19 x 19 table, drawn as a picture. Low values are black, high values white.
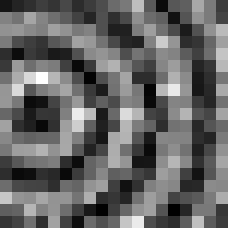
Overall the values sit about 40% of the way up the scale. Rings spread out from the middle left. The middle left is the ninth with the highest average. No overall slope runs across the table.
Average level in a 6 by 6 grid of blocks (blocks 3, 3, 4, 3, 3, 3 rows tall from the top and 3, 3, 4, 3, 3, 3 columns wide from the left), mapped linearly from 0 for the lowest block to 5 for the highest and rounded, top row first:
3 3 1 3 0 4 / 1 1 3 1 4 3 / 4 4 2 3 5 1 / 3 4 2 2 3 1 / 0 0 3 0 4 2 / 4 4 0 5 0 3
